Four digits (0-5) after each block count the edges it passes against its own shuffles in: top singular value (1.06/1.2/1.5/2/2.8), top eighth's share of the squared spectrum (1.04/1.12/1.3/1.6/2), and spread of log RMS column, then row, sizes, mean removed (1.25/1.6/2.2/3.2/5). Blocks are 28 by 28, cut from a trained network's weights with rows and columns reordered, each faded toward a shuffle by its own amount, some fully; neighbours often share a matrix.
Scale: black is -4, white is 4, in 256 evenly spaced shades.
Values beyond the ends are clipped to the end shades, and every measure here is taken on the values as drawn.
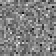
1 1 0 0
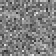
1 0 0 0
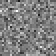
0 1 0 0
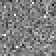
1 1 0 0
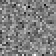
0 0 0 0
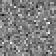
0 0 0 0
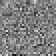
2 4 1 2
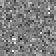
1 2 0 0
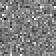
0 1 0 0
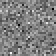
0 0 0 0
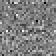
1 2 0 1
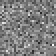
0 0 0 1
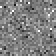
0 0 0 0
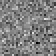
1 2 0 1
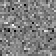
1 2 0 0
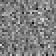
2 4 1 1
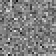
1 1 0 0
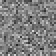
1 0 0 0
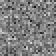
1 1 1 0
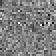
2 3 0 2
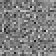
2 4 0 2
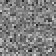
2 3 0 1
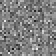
0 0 0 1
